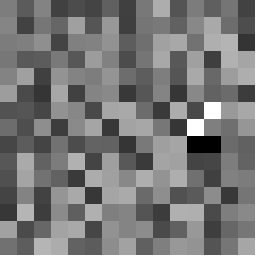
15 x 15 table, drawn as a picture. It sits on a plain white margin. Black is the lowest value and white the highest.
Values change most from cell to cell in the middle right. No overall slope runs across the table. The histogram is bell-shaped. An odd patch, rougher than its surroundings, sits in the middle right.
